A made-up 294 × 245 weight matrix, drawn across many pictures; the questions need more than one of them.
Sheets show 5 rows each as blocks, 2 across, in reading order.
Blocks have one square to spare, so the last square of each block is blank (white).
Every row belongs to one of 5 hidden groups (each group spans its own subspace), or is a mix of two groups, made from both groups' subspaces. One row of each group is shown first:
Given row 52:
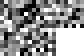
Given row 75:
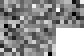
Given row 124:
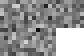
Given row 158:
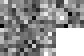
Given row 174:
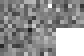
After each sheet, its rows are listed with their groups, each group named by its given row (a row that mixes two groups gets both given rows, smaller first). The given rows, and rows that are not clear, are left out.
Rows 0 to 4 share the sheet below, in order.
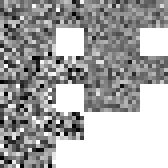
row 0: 75
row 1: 124
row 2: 158
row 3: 124
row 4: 75
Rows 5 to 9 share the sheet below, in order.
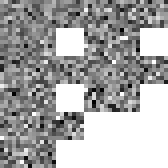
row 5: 158
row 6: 75
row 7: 124
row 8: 124
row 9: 158
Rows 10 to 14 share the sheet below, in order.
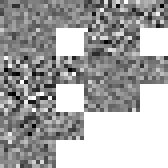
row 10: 124
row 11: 124
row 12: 75
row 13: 75
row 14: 52
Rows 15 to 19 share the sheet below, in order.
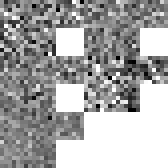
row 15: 75
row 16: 158
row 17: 75 and 124
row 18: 158 and 174
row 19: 174
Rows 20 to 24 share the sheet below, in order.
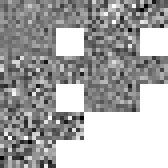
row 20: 52
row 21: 52
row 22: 124
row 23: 52
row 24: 174
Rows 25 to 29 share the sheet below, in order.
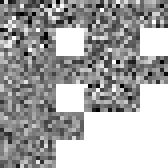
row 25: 52
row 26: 124
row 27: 174
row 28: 124 and 174
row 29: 52
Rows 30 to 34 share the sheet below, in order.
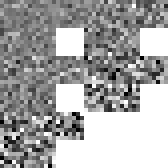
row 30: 124
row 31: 124 and 174
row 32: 158
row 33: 52
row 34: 75
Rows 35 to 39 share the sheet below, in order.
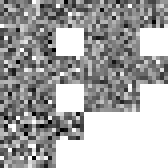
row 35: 158
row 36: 124
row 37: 158
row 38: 52
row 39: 158
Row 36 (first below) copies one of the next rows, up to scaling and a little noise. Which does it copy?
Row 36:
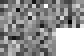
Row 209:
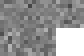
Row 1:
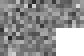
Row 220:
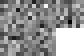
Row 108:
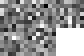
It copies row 220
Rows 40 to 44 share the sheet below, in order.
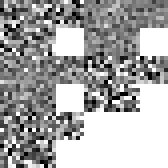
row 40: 75
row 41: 52
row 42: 158
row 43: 75
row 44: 124
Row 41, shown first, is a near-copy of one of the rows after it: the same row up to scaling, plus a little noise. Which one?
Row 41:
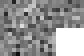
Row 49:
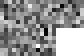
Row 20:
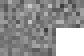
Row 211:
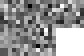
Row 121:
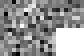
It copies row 121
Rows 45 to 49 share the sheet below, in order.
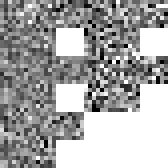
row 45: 52
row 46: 174
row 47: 52
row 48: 124
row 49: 52
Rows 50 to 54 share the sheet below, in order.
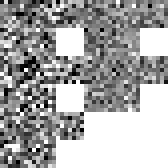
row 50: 52
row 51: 174
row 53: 124 and 158
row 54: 124
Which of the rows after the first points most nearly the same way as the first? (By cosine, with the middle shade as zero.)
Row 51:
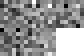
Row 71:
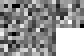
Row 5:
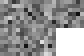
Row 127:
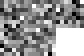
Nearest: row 5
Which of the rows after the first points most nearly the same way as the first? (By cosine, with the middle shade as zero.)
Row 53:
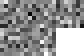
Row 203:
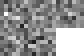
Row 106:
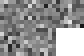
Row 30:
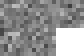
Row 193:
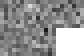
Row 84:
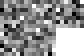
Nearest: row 106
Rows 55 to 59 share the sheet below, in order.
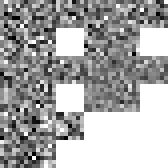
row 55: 75
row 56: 75
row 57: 52
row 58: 52
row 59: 158
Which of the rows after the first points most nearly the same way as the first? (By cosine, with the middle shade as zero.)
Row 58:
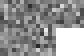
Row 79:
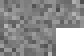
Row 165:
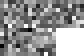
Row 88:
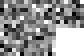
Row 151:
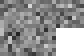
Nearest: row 79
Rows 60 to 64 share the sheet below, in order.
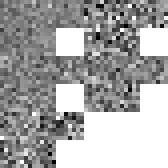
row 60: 174
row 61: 124
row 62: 124
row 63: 52
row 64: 158
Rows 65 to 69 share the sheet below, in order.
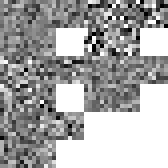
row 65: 52 and 158
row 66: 124
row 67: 52 and 174
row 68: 174
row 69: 158 and 174
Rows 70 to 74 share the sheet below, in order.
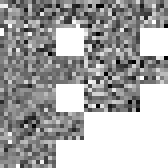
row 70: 174
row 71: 124
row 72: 174
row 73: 75 and 174
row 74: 52
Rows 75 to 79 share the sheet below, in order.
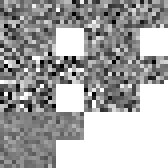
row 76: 52
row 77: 158
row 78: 124
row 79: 75
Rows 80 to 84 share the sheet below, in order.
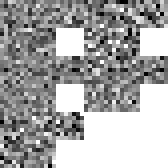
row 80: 174
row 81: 52
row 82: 75 and 158
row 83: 158
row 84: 75
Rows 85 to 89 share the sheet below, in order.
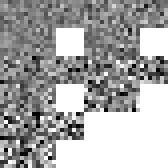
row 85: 52
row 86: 52
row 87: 158
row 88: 75
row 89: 158
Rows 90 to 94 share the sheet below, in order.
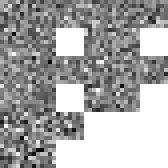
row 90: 124
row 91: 174
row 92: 174
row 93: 124
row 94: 75
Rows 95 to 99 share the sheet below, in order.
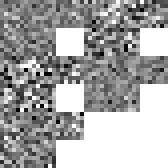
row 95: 75
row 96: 52
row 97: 52
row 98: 158
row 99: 75
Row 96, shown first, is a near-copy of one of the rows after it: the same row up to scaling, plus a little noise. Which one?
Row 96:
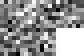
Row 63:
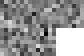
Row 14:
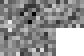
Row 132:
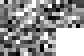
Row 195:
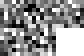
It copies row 132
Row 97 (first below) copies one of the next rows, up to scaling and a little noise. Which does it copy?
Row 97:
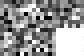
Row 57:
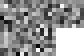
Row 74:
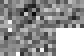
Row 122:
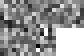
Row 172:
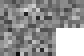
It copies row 172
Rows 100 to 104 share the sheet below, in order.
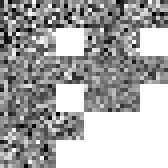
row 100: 174
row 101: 158
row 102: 174
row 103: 124 and 174
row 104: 52
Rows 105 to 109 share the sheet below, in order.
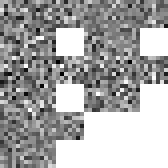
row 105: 75
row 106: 124
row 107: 124 and 158
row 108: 124
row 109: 174
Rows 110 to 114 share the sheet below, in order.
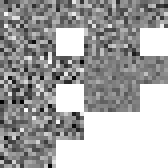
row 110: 75
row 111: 174
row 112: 174
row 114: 75
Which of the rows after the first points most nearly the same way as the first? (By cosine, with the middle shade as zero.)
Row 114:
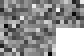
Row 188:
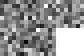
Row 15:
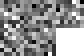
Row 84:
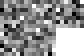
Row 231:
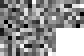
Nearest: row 84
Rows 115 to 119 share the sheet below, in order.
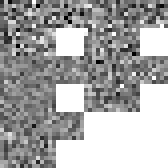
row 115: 174
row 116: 174
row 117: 75
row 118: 124 and 174
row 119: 52
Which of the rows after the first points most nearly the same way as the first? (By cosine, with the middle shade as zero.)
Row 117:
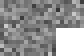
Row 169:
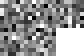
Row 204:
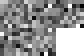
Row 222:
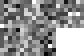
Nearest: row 169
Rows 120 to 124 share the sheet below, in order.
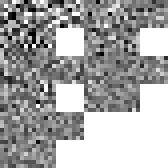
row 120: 158
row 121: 52
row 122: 52
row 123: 75
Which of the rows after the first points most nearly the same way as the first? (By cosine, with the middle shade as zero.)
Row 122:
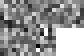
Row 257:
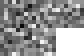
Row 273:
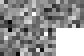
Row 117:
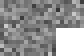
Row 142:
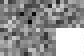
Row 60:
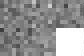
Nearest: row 273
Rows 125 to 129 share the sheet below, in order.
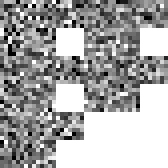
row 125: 124
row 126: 52 and 158
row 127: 75
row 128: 75
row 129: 174
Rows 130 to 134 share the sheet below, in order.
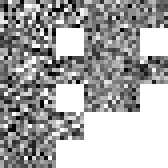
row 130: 52
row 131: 124
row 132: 52
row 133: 158
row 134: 158
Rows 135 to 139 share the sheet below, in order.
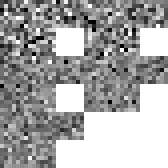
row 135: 75
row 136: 52
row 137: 174
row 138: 158
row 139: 158 and 174
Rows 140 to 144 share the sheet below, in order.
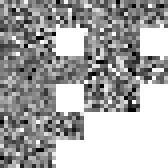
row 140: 75 and 124
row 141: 174
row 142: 52
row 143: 158
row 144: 75
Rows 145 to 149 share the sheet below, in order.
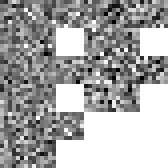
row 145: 158
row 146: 52
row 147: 174
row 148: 52 and 158
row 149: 75 and 174
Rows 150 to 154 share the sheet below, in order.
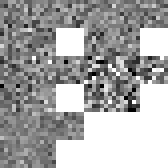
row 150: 174
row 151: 124
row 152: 174
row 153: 158
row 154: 158
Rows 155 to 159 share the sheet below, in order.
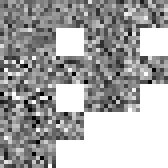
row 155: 174
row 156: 52 and 158
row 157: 75 and 158
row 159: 52 and 75
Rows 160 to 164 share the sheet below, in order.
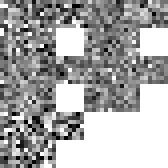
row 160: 174
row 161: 158
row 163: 52
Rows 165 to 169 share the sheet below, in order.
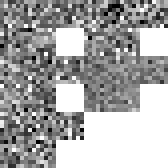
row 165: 174
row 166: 52
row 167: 174
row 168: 174
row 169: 124
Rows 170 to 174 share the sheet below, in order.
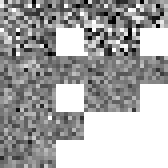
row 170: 174
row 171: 52
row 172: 52
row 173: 75
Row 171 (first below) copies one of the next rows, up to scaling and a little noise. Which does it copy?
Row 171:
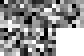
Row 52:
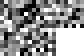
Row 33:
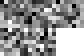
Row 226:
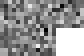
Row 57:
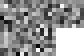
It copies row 33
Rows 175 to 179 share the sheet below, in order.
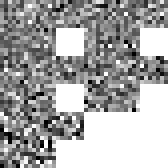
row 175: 52
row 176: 158 and 174
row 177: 75
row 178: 75
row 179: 52
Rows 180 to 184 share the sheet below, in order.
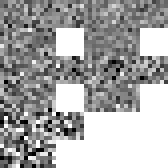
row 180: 174
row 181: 52
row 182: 75
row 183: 52
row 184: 75
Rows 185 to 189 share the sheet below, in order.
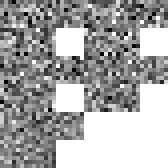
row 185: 52
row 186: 52 and 174
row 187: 75
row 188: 124
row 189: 75 and 174
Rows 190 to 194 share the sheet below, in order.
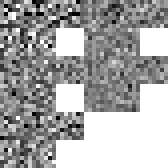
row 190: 158
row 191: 52
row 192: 75 and 124
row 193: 52
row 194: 158
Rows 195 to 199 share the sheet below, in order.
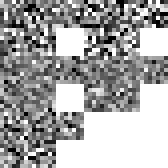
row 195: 52
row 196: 158
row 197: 75
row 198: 124
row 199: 75
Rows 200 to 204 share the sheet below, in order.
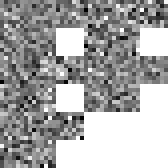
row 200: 75
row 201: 75
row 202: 158
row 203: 75
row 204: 124 and 174
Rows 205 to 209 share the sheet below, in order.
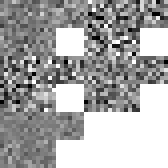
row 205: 158
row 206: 75
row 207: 174
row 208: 174
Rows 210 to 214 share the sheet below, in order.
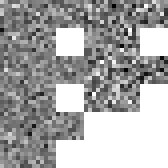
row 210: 124
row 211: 52
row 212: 75
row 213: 124 and 158
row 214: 52
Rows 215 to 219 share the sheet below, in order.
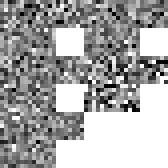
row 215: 52
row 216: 158
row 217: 124
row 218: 174
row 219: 124
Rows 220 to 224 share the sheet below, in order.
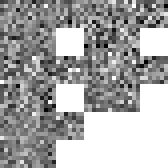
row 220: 124
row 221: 174
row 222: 158
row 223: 52
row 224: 158
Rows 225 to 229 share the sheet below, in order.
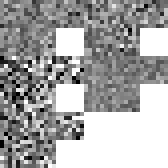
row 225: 158
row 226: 52
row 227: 158 and 174
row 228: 174
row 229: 174
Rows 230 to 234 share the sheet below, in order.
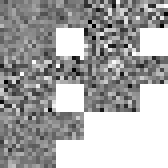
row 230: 158
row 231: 174
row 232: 75
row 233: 52
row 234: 124
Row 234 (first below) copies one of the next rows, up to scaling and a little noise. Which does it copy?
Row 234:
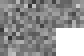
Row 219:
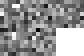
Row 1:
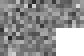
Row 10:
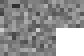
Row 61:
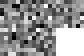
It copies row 1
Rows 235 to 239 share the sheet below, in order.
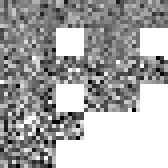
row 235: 75 and 158
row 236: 158
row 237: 158
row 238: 75
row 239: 52
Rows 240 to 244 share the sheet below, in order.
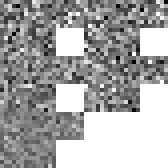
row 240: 124 and 158
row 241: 75
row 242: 174
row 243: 174
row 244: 75
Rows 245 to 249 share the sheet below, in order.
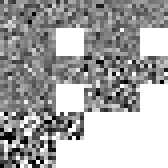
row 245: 52
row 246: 124
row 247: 158
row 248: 124
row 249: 52
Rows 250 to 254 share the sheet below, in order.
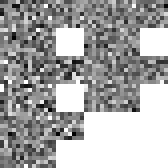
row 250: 124
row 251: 174
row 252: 174
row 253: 174
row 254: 174
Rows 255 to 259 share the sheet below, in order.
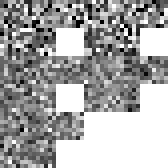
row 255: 174
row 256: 52
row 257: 52 and 174
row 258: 158
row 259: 75 and 124
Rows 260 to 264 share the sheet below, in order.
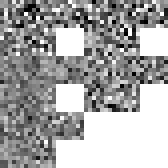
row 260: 52
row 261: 52
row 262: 158
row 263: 124
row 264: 52
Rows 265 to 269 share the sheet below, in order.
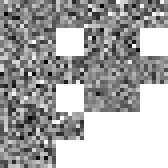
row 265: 75
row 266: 158
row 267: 124
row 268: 124
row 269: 52
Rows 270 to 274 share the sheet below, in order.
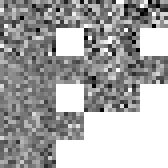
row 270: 75
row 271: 158
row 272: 174
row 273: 52
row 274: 158
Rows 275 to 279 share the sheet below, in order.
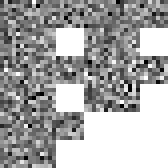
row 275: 174
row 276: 158
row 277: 75
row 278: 52
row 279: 124 and 158
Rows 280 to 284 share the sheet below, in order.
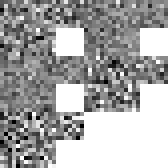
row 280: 75
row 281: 174
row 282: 52 and 158
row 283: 52
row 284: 174
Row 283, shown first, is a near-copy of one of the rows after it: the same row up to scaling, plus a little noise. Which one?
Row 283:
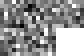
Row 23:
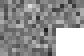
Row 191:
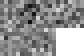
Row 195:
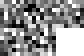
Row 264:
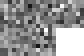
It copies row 195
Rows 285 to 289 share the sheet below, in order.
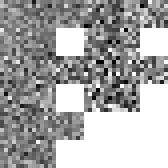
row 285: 174
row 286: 124 and 158
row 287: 124 and 158
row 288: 124
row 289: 124
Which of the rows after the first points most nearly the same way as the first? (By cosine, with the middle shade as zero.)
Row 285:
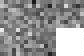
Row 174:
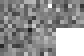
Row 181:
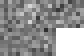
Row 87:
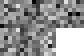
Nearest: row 181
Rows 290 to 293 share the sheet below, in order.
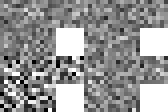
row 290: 52 and 158
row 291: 75
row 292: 75
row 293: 75
